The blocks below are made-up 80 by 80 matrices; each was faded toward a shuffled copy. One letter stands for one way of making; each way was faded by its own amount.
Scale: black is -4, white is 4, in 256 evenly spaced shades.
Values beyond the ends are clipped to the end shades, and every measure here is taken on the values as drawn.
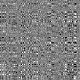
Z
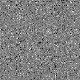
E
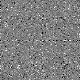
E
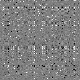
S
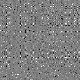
S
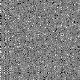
E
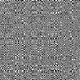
Z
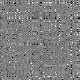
S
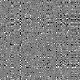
S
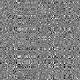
Z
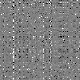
S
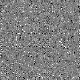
E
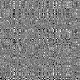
Z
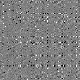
S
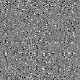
E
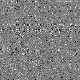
E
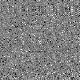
E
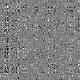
S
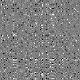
S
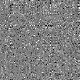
E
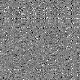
E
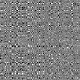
Z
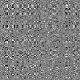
Z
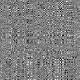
Z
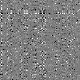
S
